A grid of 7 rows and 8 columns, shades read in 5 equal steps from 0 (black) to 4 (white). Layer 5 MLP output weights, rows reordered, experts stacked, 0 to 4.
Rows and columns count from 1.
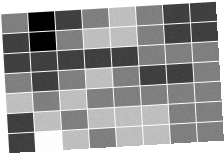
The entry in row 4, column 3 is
2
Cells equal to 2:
24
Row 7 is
1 4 3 2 3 3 2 2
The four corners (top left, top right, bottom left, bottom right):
2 1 1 2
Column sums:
11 11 14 16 17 15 11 12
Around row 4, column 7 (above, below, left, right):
2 2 1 2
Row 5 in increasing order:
2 2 2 2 2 2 3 3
